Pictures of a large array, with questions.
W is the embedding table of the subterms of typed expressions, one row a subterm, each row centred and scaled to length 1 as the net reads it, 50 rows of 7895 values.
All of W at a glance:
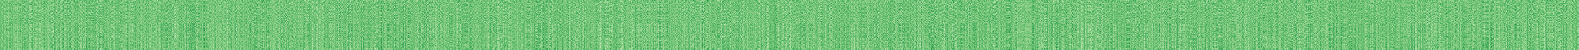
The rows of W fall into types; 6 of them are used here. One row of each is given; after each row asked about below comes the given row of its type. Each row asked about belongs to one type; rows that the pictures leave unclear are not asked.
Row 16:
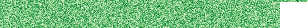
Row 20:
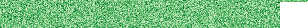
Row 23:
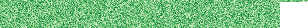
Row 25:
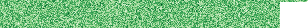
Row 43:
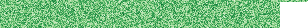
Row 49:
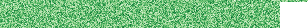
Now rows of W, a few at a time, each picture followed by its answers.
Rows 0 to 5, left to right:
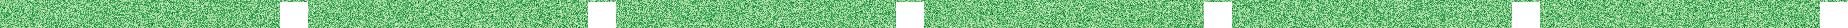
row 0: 49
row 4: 23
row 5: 25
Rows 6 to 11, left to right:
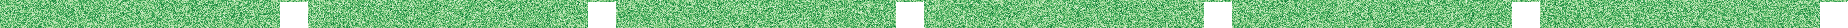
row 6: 43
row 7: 43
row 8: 49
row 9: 16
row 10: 25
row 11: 20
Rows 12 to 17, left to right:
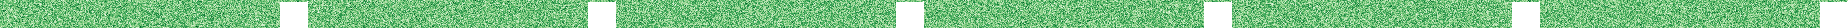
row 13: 16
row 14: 43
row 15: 49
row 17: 49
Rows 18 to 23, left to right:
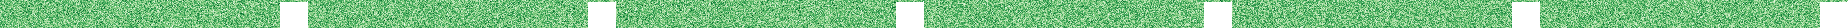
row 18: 20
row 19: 23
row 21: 16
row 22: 20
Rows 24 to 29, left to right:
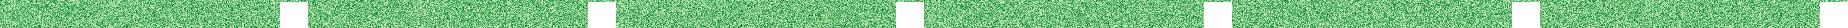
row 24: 16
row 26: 49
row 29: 25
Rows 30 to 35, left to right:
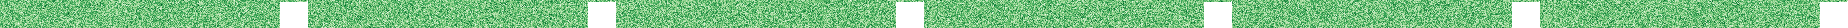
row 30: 25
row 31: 23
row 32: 49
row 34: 43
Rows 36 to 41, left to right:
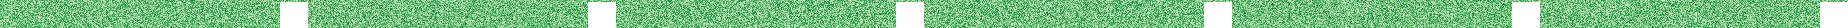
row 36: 16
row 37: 20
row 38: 43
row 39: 43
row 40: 25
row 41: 49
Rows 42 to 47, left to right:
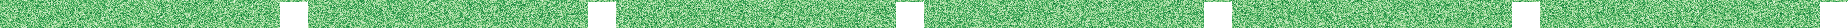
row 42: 23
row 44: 20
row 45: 43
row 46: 43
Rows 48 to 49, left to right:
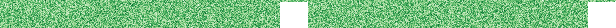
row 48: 49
